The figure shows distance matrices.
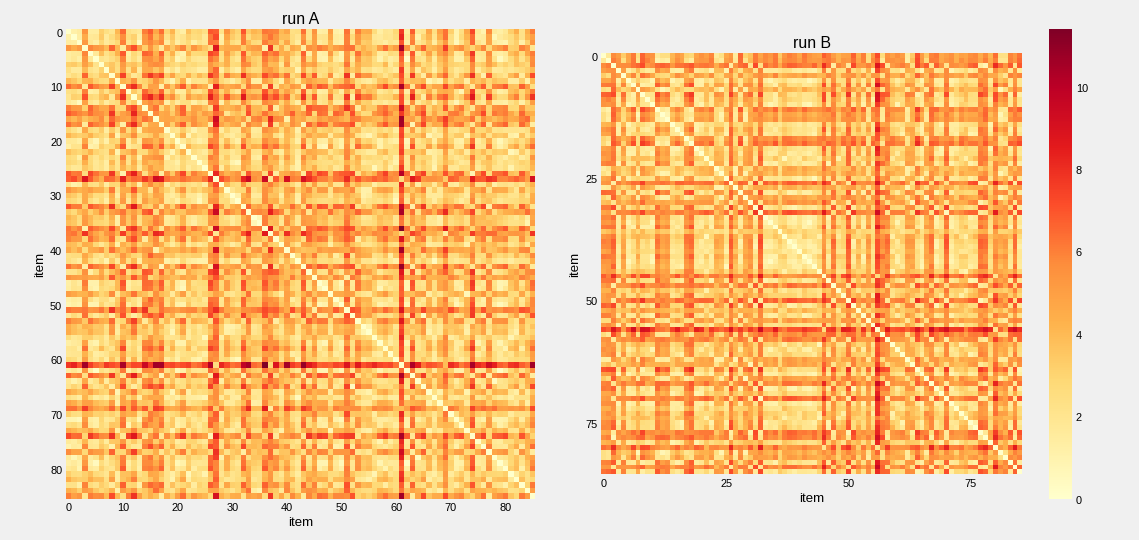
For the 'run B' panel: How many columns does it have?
86
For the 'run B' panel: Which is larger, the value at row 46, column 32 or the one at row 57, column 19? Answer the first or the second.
the first
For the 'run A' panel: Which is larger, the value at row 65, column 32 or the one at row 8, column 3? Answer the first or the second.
the first
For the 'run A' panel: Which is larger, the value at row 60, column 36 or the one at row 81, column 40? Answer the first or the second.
the first
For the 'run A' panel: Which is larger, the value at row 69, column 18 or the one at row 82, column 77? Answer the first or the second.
the first
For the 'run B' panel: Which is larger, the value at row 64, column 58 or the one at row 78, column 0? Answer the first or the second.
the first
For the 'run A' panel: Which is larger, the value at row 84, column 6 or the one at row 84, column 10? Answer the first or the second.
the second
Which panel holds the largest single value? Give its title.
run A
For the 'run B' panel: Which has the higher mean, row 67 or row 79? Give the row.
67
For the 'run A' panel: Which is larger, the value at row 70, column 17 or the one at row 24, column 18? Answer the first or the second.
the first
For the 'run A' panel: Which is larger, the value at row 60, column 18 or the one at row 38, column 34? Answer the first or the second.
the second
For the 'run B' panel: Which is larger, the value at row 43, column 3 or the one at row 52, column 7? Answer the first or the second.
the second
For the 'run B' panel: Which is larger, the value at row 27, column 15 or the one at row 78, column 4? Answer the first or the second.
the second
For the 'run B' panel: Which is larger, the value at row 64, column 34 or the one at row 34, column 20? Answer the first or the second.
the first
